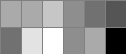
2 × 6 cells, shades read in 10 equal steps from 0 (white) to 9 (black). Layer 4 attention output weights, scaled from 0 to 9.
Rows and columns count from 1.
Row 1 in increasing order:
2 3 3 4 5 6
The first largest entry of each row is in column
6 6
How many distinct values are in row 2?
6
